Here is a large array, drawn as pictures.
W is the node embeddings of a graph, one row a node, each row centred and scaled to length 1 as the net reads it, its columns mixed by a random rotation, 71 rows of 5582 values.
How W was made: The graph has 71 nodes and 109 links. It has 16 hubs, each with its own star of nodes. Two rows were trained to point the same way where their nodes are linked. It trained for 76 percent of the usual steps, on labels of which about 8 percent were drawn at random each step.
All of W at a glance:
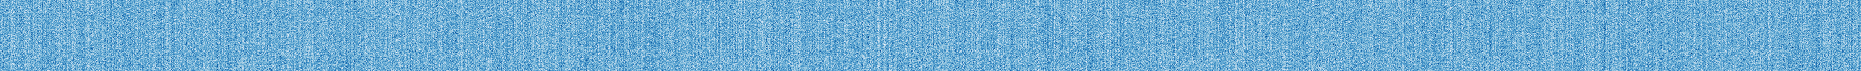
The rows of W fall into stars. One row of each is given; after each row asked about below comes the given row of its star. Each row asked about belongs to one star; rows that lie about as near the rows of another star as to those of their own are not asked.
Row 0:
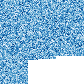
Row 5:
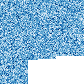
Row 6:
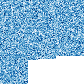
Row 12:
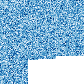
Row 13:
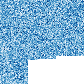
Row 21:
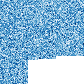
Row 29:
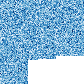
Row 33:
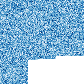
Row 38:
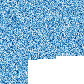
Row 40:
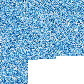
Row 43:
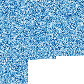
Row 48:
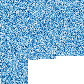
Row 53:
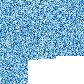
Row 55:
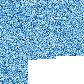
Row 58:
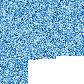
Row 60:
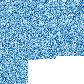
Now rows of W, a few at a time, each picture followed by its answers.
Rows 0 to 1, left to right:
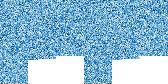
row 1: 21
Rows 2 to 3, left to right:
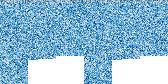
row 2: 13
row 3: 5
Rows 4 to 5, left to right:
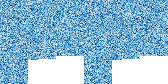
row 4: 55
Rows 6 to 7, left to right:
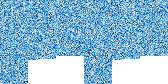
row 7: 58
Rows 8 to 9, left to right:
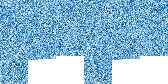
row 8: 13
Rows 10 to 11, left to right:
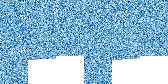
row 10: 40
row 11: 55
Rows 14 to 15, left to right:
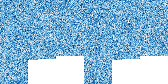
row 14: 40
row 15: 48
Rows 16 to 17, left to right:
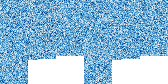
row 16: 38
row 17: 60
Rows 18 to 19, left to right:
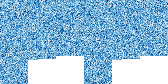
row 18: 58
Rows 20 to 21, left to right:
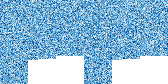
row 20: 5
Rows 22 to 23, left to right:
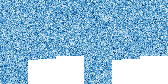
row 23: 38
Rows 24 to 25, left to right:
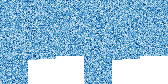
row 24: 33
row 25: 29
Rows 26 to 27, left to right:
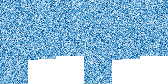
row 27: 60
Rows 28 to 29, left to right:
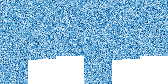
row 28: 38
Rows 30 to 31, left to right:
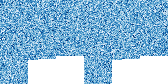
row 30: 0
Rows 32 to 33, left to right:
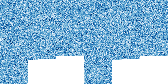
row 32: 40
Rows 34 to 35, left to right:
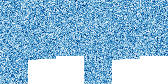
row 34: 43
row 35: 53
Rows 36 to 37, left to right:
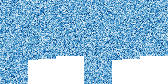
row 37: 5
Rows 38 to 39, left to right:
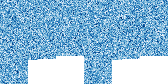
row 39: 53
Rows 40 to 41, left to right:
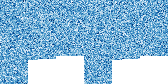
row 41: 6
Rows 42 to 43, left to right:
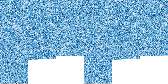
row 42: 43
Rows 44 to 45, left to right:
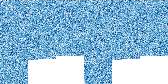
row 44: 5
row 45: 58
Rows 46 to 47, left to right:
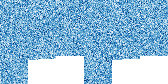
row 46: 53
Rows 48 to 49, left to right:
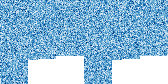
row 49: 29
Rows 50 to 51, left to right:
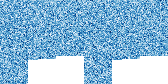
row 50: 12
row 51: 12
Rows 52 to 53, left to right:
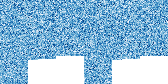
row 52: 40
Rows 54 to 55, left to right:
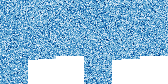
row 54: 21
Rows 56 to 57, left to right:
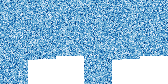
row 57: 33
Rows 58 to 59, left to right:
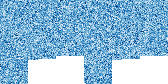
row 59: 58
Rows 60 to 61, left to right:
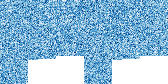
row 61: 33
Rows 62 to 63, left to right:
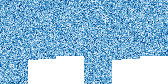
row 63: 38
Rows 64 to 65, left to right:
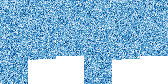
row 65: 55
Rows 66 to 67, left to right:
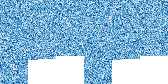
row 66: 55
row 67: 43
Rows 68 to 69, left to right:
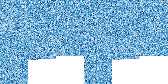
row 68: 6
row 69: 33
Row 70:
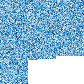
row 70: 13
